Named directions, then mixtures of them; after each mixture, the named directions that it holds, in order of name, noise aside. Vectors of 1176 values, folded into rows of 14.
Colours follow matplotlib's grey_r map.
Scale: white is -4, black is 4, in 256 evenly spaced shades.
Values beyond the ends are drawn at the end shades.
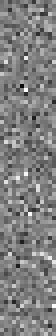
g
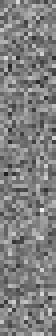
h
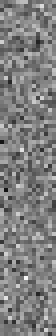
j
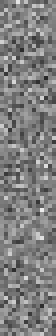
h, j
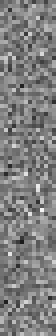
g, h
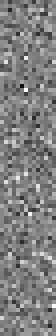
g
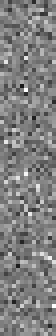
g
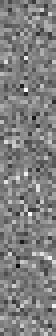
g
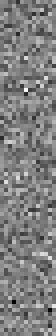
g, h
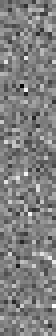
g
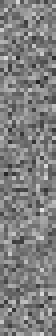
h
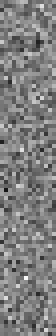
j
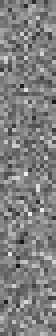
g, h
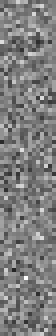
h, j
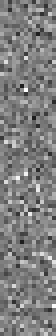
g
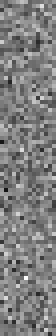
j
